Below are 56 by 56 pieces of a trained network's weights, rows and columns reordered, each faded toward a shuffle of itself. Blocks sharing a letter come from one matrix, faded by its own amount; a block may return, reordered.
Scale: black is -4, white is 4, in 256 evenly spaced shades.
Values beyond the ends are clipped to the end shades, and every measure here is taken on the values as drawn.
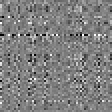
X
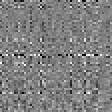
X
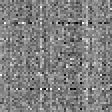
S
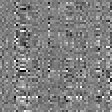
X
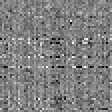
S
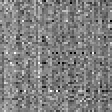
S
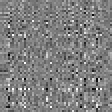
X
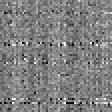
S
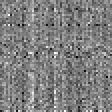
S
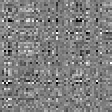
X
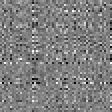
X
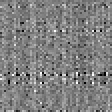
S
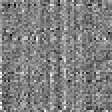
S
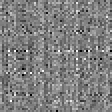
S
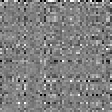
X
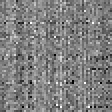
S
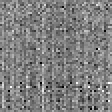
S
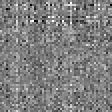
S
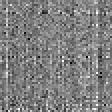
S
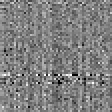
S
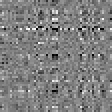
X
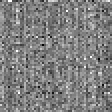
S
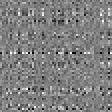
X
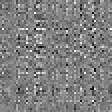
X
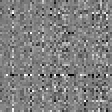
X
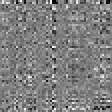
X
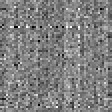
S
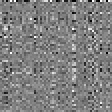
X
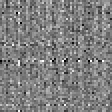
S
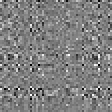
X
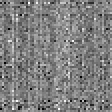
S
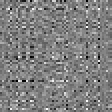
X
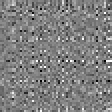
X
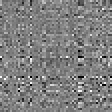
X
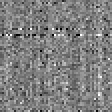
S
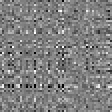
X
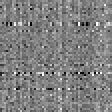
S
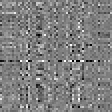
X
